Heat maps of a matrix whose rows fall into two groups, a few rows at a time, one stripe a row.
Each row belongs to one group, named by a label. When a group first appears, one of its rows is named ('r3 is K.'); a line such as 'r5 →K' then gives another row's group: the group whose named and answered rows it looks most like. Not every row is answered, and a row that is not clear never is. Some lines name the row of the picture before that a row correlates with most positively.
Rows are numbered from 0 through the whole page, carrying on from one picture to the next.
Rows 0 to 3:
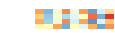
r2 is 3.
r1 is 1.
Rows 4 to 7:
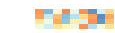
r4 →3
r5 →1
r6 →1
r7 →3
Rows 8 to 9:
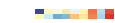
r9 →1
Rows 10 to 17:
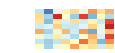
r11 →3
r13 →1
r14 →3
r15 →1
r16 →1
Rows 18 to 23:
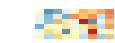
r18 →1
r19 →1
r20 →3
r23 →1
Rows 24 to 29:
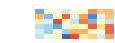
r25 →3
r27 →1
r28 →1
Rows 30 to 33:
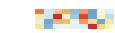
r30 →3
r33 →1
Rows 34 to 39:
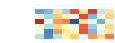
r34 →1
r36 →3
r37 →3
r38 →3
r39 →1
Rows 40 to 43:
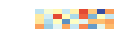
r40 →1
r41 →3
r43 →3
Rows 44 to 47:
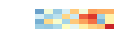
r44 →1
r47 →1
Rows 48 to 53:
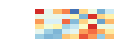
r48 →3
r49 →1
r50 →3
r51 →1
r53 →1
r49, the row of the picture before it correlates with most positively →44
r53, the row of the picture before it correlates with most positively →45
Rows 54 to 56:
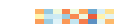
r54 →3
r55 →1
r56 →3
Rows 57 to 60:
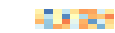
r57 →1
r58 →1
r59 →3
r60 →3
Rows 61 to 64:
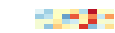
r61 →1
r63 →1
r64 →3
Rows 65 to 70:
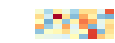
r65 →1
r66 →3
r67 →1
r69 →1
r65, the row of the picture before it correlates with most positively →64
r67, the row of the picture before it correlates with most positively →62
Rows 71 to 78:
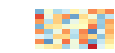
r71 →1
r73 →1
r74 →1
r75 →3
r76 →3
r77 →3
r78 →1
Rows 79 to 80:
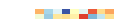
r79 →1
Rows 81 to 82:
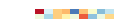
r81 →3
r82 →3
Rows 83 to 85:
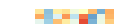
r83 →1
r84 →3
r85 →3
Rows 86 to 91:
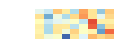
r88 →1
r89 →1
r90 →1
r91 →1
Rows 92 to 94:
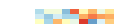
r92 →1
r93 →1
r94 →3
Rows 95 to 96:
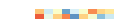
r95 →1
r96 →3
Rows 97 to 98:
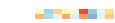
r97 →3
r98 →3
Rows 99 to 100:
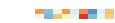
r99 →3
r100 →3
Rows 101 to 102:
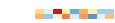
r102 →3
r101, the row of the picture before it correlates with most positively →100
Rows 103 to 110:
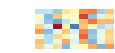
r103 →1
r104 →3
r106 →3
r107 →3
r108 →3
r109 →3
